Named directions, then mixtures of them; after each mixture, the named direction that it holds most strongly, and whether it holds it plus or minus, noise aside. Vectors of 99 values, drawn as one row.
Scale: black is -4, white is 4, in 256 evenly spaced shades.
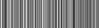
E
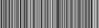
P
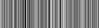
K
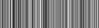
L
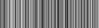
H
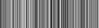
K, minus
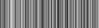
H, plus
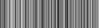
H, plus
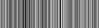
K, plus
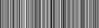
K, minus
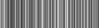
H, minus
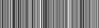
L, plus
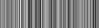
P, minus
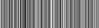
K, plus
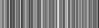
H, minus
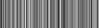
K, minus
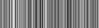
L, minus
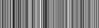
L, plus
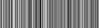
L, minus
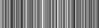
H, minus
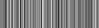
P, plus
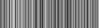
H, plus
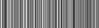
E, plus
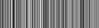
L, plus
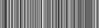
E, plus
